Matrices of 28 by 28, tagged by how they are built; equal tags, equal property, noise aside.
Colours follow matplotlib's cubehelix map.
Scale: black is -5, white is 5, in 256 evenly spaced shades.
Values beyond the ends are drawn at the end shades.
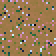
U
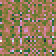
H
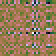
H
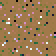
U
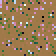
U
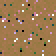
U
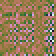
H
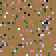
U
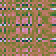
H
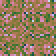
H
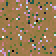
U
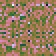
H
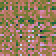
H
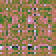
H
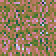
H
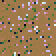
U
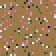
U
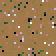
U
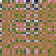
H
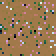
U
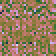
H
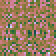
H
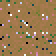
U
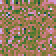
H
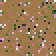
U
